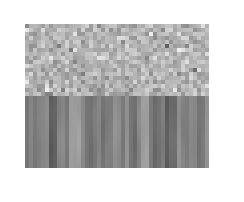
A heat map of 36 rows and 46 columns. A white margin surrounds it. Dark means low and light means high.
It is made of 2 by 1 panels. Panel 1,1: high, fine-grained. Panel 2,1: middling, streaked downward.
